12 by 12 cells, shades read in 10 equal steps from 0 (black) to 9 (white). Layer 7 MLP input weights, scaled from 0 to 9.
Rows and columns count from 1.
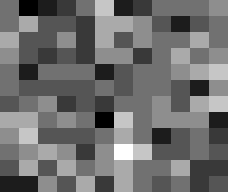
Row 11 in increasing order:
2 2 3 3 4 4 4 5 6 6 6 6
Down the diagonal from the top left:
4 6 3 3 4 4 4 4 1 3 2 3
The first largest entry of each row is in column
6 2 1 10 12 12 12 7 2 7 2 5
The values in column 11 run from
1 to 6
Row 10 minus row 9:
-1 -2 3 2 -1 1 3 3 2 0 0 1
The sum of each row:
38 46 51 46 47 40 48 52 45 56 51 40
